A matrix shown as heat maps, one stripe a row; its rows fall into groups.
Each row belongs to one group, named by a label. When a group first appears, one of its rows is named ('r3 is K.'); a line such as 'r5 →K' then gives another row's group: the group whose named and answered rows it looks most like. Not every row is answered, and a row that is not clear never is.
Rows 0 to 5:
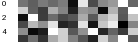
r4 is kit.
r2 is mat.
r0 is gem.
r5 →gem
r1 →kit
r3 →mat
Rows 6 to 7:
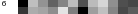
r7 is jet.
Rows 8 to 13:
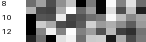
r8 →gem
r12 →jet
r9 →gem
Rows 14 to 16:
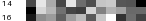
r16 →jet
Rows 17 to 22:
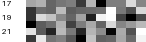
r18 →mat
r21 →kit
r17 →gem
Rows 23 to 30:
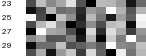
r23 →jet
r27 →mat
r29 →mat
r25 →kit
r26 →mat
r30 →kit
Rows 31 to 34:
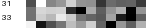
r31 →jet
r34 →kit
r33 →jet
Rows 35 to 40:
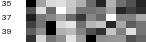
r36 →jet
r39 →gem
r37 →mat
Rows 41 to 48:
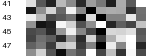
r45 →gem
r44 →kit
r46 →gem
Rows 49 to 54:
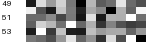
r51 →gem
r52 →jet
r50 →kit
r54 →gem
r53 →mat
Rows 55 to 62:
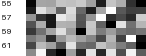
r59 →mat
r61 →jet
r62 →gem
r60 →gem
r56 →jet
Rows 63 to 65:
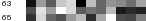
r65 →jet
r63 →mat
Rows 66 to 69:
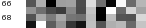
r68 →mat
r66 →kit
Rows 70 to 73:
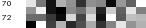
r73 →mat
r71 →gem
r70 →kit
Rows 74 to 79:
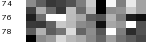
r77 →gem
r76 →jet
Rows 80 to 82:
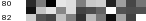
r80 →kit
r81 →jet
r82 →kit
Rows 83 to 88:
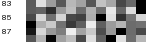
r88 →kit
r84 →gem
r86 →mat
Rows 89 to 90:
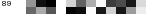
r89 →kit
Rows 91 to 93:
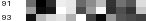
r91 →kit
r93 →jet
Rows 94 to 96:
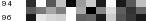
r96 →jet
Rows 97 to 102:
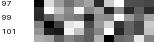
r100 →kit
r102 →gem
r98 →jet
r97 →jet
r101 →kit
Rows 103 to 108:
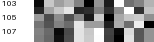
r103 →mat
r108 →kit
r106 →gem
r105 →gem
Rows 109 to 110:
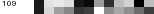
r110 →mat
